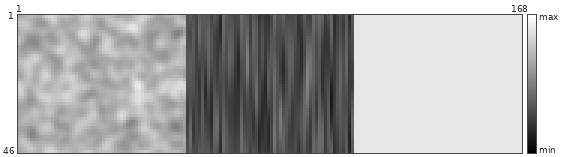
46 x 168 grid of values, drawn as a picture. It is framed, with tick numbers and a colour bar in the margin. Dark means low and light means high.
It is made of 1 by 3 panels. Panel 1,1: high, blotchy. Panel 1,2: low, streaked downward. Panel 1,3: very high, flat.
